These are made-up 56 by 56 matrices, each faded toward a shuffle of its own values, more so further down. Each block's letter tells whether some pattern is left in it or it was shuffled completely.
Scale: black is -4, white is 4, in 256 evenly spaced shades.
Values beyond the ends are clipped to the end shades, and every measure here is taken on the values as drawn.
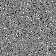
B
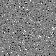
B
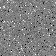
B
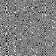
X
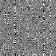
X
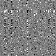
X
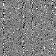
X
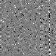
X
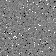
B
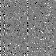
X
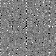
X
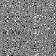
X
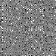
X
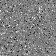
B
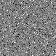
B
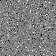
B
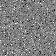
B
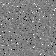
B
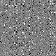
X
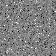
B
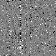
X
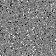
B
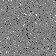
B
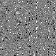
X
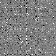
X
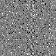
X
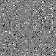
X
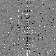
X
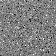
B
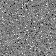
B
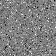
B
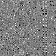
X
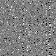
X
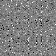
X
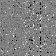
X
